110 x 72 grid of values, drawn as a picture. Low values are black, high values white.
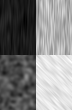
It is made of 2 by 2 panels. Panel 1,1: very low, streaked downward, faint in contrast. Panel 1,2: high, streaked downward. Panel 2,1: low, blotchy. Panel 2,2: very high, slanting down to the right, faint in contrast.
